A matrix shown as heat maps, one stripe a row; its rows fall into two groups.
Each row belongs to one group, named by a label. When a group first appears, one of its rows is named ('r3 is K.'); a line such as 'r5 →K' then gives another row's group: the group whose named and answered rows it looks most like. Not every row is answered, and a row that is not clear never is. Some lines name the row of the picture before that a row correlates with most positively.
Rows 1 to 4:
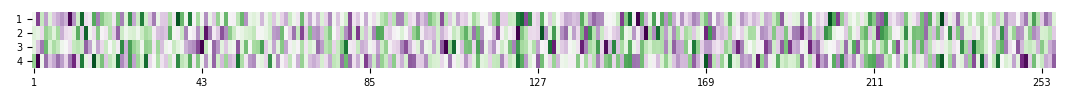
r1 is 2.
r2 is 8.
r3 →8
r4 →2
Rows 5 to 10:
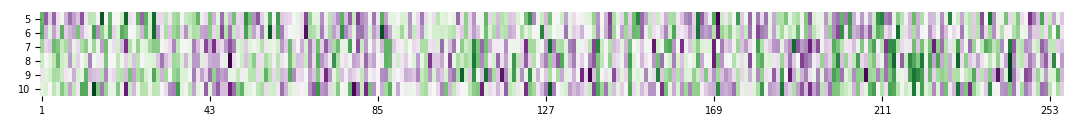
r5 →2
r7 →8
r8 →8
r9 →8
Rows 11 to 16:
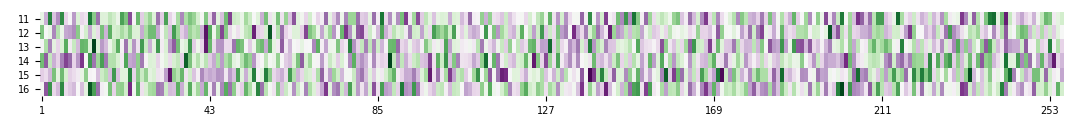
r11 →2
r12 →2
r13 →8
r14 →2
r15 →8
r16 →2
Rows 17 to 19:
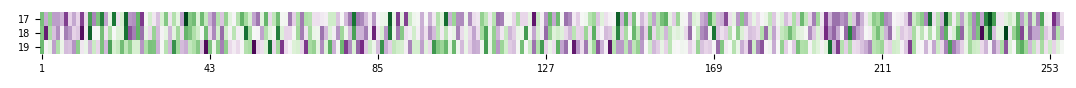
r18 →2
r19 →2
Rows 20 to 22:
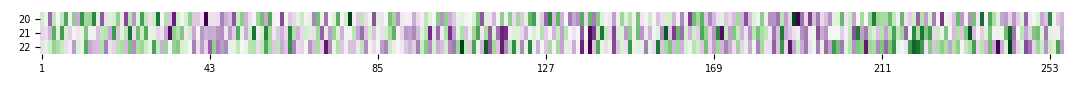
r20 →8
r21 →8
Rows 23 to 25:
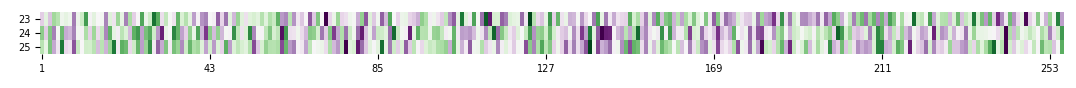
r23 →8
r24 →2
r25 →2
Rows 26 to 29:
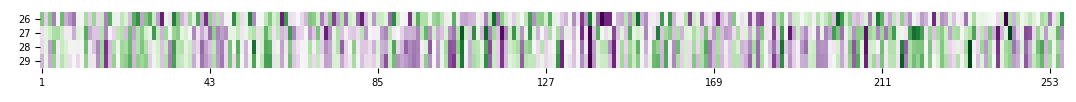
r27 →8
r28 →8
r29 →8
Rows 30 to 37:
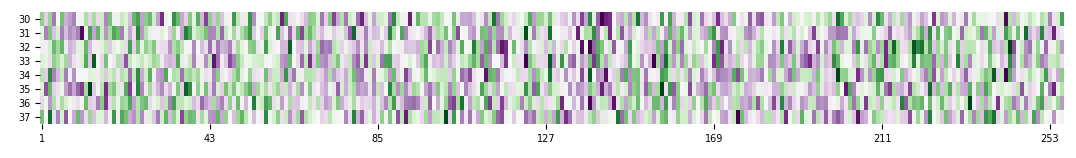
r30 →2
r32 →8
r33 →8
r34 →2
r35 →2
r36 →8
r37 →2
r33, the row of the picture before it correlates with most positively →27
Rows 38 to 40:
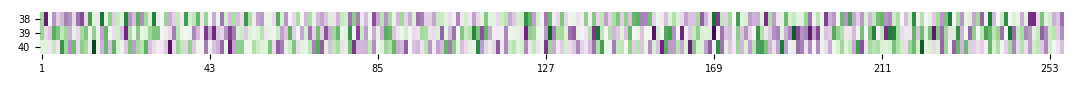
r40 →8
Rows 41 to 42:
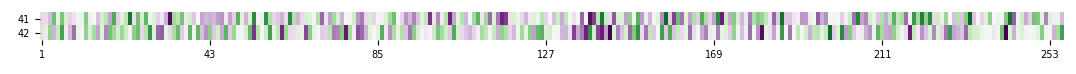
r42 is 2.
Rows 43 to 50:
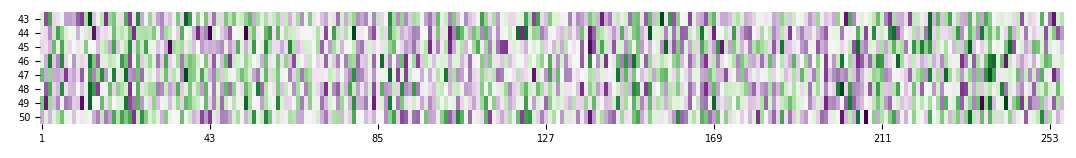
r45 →8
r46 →2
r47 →2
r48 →2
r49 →2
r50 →8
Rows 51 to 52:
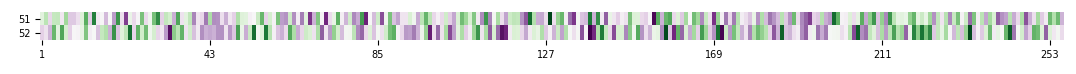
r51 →8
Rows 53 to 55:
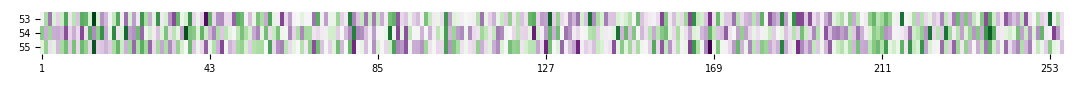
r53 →8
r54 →2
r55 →8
